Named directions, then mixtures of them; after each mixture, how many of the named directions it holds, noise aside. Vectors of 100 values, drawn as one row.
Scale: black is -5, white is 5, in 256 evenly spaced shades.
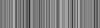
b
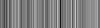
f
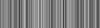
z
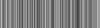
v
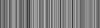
three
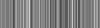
one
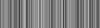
one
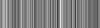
one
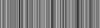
two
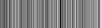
one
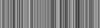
three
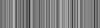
one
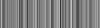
three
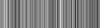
two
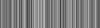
two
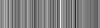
one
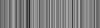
three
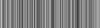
one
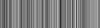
one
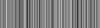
three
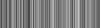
three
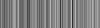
three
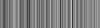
three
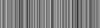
three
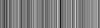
one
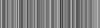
two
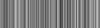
three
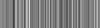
two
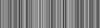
one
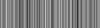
three
